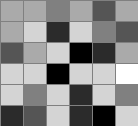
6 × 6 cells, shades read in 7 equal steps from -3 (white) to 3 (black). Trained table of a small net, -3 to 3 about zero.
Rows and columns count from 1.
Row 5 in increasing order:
-2 -2 -2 0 0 2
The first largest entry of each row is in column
5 3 4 3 4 5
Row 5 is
-2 0 -2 2 -2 0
